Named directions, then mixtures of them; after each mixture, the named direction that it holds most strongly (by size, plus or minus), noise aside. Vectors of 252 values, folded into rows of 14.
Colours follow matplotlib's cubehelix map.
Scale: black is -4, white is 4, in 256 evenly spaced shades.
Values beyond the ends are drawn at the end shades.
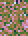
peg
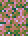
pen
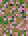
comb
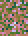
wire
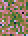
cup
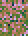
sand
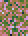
comb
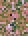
wire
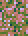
wire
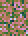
sand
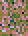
cup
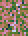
wire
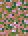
wire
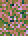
sand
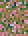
wire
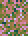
pen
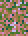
wire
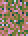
cup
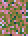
cup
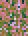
sand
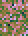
sand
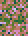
pen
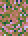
peg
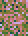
cup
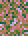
pen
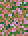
wire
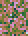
pen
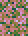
pen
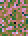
wire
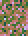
comb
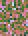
sand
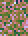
peg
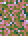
peg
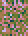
sand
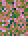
pen
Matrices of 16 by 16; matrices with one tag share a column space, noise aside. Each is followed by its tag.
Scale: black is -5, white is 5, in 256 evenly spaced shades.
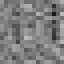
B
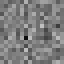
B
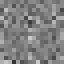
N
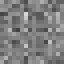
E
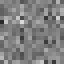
N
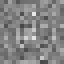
B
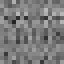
N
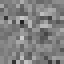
N
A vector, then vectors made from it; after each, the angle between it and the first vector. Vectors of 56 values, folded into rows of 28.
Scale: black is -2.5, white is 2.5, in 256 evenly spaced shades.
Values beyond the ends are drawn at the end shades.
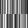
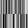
nearly opposite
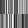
orthogonal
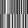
partly aligned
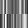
partly aligned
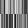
partly aligned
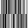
nearly opposite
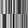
partly opposed
